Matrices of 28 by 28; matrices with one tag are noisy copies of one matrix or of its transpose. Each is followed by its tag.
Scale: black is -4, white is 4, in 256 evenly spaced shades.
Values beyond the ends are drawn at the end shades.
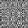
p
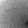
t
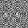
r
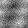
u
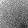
t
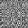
p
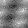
u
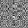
r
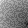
t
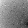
t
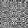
p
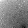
t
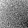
t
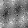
u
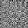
p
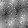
u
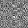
r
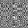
r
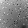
t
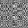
r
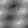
u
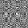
r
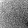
t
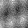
u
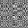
r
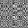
r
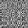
p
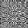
p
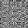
p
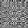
p
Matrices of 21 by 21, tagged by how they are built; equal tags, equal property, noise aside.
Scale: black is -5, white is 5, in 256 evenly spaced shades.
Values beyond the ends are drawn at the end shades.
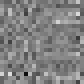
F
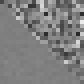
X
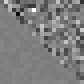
X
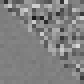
X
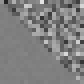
X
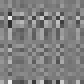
F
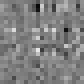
F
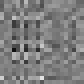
F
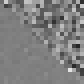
X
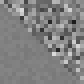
X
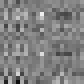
F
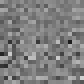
F
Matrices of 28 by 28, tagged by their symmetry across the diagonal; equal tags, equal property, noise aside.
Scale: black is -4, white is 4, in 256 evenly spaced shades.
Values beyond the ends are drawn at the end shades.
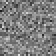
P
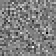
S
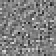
S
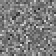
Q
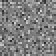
S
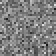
P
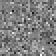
S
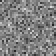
Q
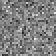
P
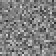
S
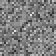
Q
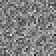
Q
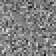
S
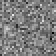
P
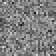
P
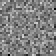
Q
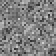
Q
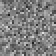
S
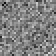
Q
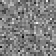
S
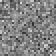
Q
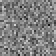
P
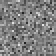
S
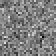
P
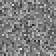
P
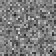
Q
